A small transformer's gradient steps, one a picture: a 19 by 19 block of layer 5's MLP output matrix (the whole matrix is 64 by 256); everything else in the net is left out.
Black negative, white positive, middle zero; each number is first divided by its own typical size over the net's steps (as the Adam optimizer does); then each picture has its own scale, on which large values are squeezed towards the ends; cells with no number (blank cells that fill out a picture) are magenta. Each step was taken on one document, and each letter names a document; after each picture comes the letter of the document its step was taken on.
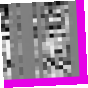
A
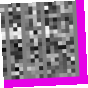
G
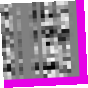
A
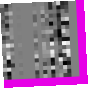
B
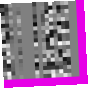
A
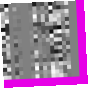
B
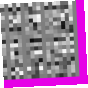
G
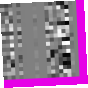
B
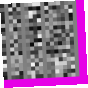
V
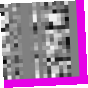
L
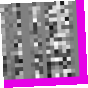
L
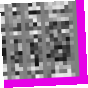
G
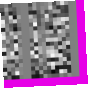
L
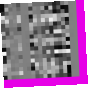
L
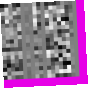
B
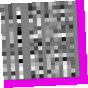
V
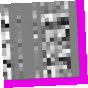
A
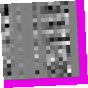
B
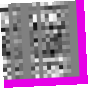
L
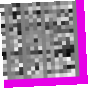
G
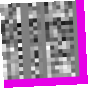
V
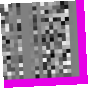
A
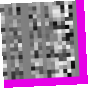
V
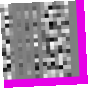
A
